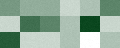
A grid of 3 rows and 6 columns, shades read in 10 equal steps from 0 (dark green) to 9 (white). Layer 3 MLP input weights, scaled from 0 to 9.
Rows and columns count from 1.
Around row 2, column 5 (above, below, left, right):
6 9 6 7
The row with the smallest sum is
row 2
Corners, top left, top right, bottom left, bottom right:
4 3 1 6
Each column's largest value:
7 7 7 7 9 7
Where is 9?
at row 3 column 5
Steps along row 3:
up same down up down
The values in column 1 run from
1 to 7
